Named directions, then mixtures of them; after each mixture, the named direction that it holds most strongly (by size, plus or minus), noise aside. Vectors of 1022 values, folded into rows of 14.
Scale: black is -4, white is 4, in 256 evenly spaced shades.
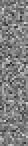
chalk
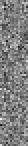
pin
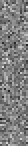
pin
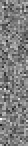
pin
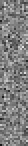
pin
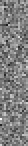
pin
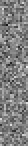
chalk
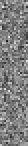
pin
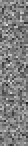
chalk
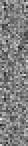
pin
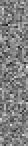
chalk
